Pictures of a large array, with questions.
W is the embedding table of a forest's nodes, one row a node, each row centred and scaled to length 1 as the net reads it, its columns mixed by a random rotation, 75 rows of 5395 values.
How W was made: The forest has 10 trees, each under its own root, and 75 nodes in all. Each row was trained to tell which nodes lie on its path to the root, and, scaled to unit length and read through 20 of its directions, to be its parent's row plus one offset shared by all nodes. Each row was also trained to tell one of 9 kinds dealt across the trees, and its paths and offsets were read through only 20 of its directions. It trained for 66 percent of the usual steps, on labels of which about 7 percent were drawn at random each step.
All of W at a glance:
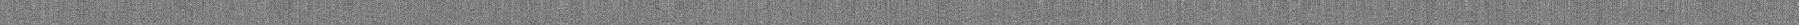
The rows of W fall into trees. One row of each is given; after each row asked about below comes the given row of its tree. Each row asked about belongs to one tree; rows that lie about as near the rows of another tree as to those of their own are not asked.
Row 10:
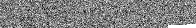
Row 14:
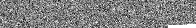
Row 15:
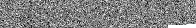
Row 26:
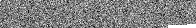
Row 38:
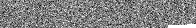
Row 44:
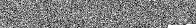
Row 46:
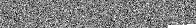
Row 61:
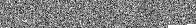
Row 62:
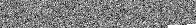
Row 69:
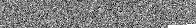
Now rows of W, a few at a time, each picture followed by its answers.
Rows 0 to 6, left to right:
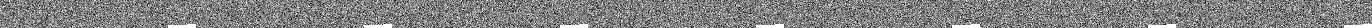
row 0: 61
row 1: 26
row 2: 38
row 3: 61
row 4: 15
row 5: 44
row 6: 14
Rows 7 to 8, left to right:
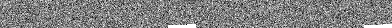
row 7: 26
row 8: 26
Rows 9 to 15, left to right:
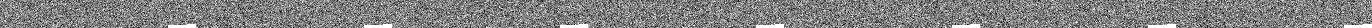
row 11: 15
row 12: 14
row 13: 61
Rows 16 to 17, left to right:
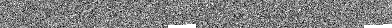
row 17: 69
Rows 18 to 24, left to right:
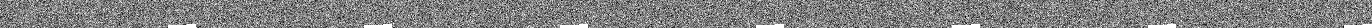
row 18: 44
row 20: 26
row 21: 15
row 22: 46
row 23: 15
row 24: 15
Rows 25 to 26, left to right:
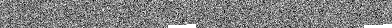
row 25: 15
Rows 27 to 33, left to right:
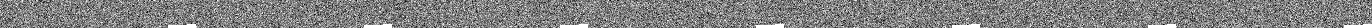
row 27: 44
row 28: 44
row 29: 61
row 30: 14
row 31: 61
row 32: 61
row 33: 46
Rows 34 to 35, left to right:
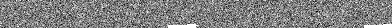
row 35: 26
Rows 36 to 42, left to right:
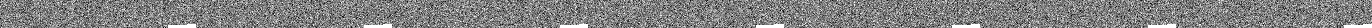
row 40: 44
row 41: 10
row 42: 62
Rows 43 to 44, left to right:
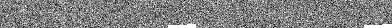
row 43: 38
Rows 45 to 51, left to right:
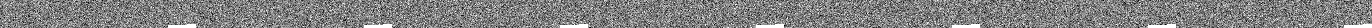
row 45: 15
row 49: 38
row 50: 46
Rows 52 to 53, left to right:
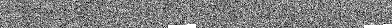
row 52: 15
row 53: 26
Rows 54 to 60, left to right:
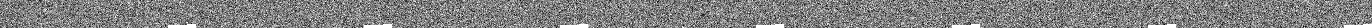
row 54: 62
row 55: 46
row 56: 61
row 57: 14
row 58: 62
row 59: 44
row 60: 10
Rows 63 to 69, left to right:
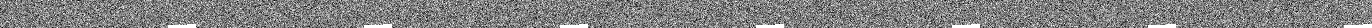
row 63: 26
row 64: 26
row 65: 26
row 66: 62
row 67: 10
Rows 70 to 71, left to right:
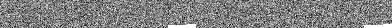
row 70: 15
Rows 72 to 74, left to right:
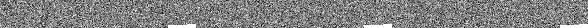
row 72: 61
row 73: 69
